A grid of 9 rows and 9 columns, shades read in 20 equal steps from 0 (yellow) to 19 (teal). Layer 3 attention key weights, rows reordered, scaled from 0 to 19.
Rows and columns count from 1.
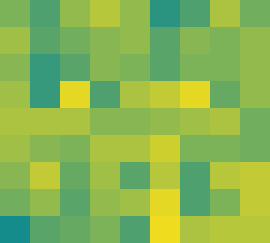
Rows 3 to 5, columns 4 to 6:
9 10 13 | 14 6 4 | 9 9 8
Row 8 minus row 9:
-8 -5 1 -2 -7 1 8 5 -1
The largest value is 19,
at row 9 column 1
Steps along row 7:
down up down up down up down down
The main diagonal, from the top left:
10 13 13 14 9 3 14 10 5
